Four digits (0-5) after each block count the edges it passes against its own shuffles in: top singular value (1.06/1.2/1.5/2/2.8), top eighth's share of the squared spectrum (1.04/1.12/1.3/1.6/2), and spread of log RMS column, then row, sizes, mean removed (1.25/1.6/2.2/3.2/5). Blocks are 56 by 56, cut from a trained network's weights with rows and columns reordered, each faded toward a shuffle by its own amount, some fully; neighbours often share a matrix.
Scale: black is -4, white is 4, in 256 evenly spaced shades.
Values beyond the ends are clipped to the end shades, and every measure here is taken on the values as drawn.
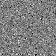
2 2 0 0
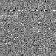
3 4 1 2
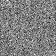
1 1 0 0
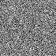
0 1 0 0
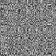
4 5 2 2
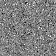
0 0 0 0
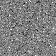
0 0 0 0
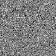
2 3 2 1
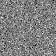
1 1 0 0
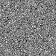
1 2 0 0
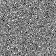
1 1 0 0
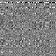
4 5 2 3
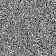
0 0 0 0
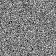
0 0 0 0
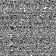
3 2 1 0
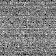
3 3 1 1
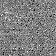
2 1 0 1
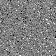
0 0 0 0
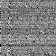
3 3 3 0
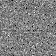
1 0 0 0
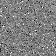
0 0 0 0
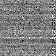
4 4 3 0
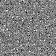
0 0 0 0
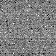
2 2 1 0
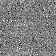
1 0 0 0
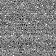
2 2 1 0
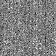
2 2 0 1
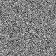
2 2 0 0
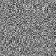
3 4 2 1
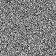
1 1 0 0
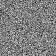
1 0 0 0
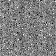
1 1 0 0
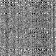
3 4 1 3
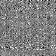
2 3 0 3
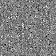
1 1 0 0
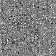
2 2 0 1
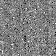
1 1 0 0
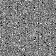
1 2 0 1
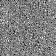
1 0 0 0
